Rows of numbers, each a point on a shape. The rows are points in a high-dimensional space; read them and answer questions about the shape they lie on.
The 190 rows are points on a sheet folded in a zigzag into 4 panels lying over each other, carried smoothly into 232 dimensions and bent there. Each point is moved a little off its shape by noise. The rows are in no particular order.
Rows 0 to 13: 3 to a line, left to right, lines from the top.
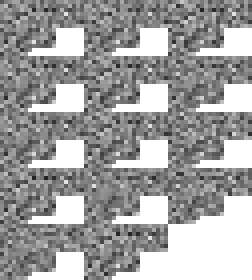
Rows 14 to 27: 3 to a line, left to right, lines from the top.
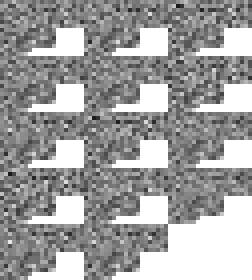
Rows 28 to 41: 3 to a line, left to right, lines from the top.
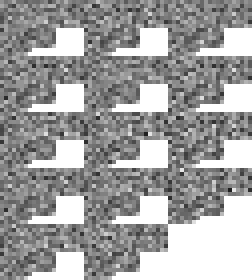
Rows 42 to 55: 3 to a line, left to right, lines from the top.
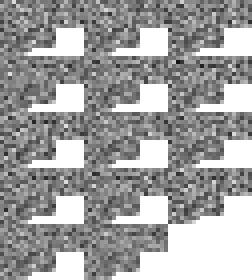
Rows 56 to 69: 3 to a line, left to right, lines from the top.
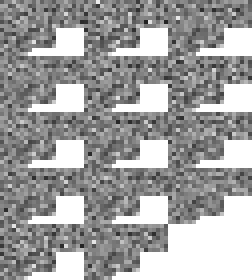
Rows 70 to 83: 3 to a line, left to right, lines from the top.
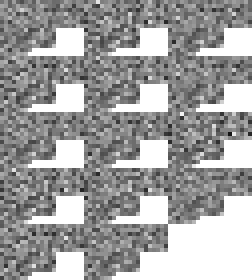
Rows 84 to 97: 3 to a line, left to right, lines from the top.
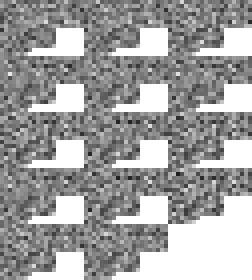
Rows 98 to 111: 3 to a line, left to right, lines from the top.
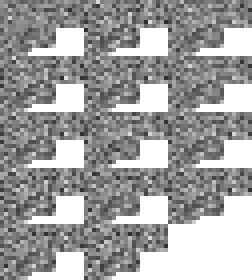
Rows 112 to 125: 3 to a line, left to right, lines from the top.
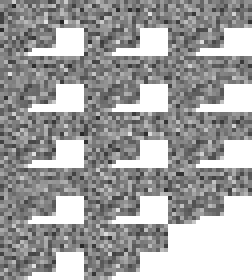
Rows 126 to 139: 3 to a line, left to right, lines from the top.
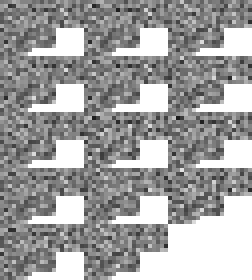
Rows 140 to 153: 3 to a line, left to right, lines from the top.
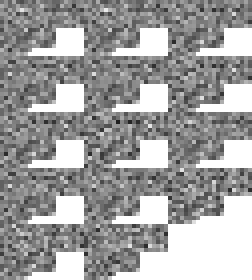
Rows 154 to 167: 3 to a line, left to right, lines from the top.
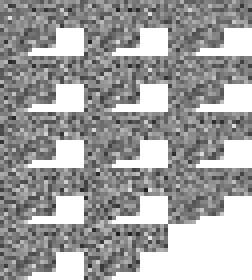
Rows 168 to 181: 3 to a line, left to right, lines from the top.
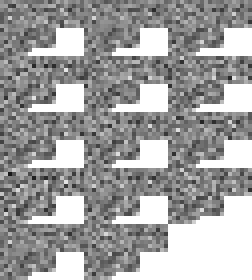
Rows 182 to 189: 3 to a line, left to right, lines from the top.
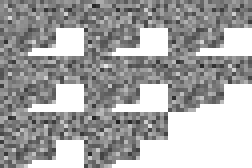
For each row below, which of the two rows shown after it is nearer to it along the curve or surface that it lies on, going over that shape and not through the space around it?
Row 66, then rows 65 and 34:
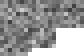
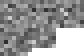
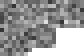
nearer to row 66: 65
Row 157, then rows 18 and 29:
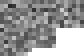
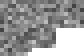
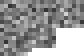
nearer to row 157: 18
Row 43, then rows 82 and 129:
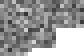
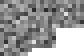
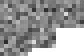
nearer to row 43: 82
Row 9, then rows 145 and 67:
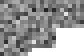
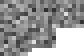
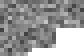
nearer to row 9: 145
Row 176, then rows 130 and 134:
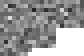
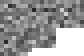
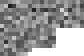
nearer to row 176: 134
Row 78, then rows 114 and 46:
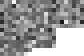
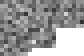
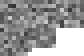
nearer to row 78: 114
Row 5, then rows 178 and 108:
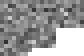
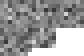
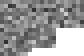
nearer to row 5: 108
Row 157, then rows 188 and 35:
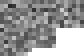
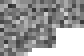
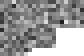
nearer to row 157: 35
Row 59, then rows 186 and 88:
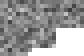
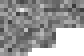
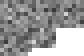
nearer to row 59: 186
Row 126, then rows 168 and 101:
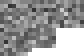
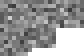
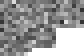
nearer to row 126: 168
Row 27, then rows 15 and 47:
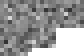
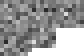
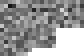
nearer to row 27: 15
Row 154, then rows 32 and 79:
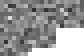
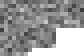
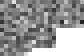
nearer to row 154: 32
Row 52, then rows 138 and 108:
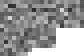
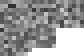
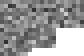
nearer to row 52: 138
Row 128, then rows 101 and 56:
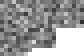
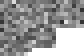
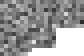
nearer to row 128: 56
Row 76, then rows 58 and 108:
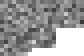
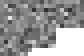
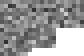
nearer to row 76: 108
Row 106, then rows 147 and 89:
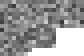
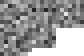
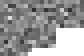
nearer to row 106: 89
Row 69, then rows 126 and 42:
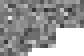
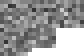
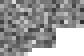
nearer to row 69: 126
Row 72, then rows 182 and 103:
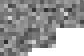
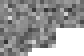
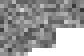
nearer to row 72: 182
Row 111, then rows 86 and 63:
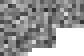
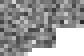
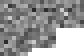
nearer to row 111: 86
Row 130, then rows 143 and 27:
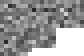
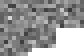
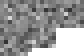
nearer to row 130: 27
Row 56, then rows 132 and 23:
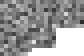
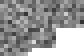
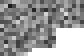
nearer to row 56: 132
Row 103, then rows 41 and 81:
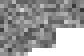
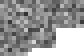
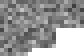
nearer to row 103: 81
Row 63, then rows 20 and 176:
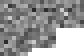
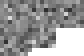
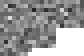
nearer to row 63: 20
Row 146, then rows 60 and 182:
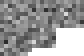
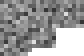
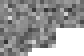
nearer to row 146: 182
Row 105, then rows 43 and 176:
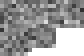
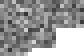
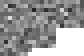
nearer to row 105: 176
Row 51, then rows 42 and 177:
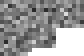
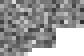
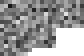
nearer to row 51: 177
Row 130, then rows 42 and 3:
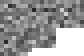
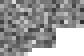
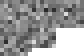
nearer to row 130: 3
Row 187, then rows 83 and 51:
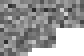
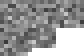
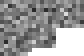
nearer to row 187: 83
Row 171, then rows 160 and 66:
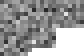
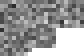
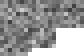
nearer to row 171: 66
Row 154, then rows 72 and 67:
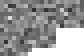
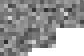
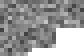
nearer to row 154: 67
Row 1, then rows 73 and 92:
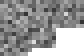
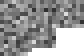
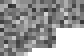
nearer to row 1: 73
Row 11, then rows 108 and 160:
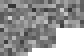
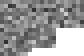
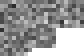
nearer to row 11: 160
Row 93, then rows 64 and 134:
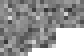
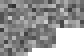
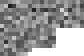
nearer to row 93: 134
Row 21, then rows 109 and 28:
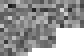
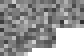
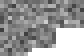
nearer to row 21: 28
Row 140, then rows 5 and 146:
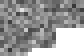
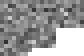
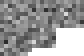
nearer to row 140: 146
